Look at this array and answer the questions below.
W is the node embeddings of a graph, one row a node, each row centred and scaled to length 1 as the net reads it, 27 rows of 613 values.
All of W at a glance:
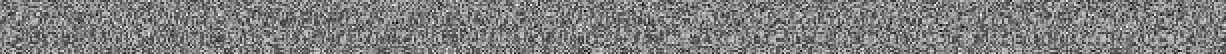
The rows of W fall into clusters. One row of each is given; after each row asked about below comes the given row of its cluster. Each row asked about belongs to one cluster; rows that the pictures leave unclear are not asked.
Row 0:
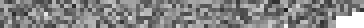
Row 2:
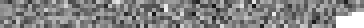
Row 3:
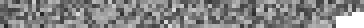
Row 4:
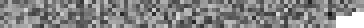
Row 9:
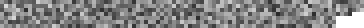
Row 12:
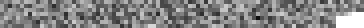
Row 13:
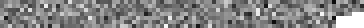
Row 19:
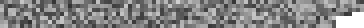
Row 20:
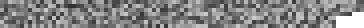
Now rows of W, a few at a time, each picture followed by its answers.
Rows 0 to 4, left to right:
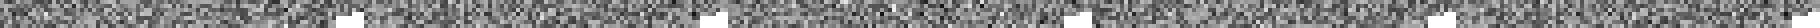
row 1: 4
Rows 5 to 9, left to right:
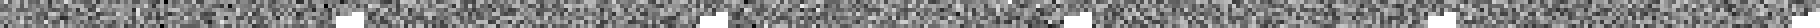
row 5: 9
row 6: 13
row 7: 13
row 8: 0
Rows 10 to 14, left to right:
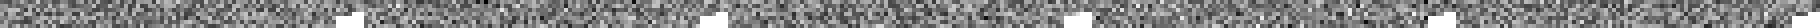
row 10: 2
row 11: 2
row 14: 20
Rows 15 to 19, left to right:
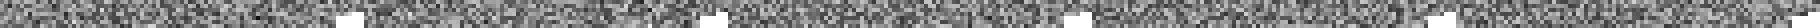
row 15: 12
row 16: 0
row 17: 12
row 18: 3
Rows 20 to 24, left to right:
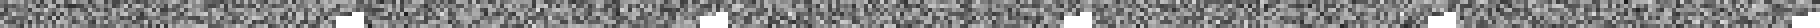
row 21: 3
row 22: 4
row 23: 20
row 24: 19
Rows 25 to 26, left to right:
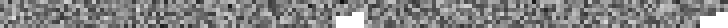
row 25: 9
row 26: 19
